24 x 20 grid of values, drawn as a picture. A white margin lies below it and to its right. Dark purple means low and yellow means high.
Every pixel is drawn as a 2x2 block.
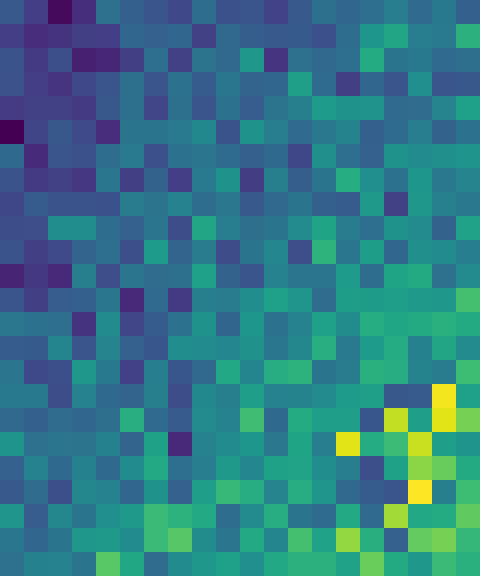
Slope: up to the bottom right. Odd patch: rougher, in the bottom right. Ninth with the lowest average: top left. Stripes: none.
